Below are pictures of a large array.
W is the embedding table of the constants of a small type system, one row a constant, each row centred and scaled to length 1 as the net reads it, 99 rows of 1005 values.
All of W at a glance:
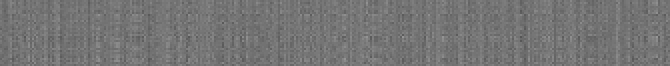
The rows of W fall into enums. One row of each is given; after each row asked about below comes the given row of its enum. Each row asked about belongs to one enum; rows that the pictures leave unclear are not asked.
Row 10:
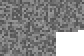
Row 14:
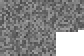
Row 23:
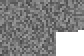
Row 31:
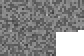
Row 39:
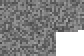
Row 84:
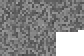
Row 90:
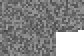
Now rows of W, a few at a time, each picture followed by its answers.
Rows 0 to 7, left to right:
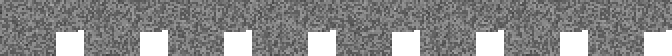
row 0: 31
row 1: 84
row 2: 10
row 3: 14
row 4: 31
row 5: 14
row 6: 84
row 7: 10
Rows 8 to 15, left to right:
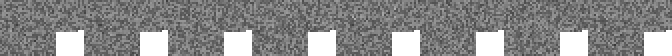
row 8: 31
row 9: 31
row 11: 90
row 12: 31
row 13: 23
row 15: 31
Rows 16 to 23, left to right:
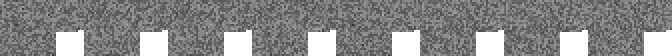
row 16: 31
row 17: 84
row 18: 84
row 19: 14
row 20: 31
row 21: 90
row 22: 90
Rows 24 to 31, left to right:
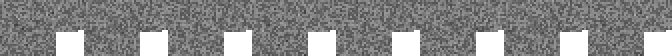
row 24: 31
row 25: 90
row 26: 10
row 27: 31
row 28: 10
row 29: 39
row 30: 90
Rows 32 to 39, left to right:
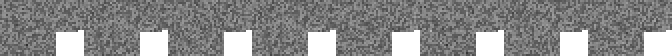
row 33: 14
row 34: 23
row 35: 14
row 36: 39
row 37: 31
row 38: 84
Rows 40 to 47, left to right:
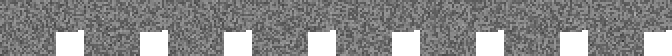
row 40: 23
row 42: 23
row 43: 39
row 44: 10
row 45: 84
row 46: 90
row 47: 31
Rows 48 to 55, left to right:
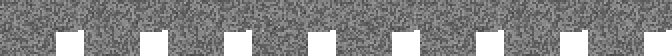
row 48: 39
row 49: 84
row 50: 84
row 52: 39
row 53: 39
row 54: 84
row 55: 84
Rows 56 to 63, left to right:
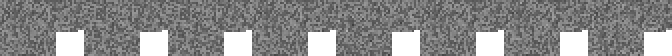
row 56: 84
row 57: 10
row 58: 10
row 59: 84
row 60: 31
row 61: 84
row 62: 84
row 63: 14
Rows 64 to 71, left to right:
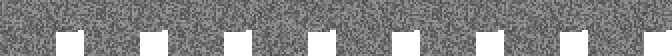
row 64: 90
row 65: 10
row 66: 10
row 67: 14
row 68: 23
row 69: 10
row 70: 90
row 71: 23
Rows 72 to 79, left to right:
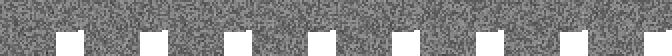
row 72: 31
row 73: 23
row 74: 31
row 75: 90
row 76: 90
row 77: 84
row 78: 39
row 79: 84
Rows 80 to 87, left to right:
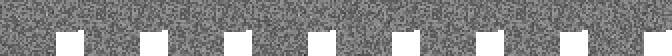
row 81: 10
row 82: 10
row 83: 31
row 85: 10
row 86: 10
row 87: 23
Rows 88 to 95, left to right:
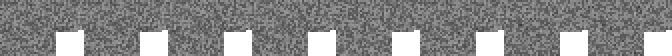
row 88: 39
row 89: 39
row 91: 90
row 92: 10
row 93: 39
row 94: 31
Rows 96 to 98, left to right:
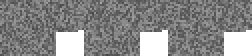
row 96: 23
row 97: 84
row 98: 10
